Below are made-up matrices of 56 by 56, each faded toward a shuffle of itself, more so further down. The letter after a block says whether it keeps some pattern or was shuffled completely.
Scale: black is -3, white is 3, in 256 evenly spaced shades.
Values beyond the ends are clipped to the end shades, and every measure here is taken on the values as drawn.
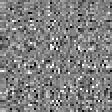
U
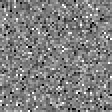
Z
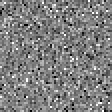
Z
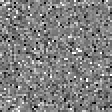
Z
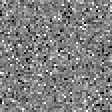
Z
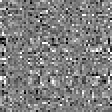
U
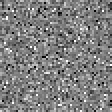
Z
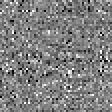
U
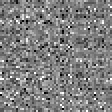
U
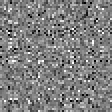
U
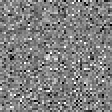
U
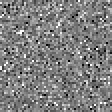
Z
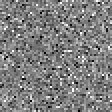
Z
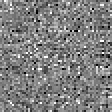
U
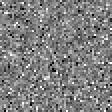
Z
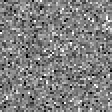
Z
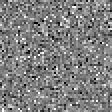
Z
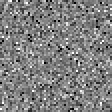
Z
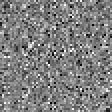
U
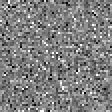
Z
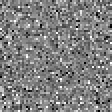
U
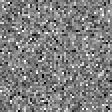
Z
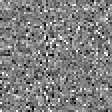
U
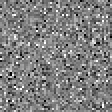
U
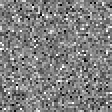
Z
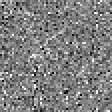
U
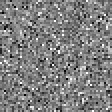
Z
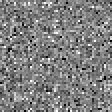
U
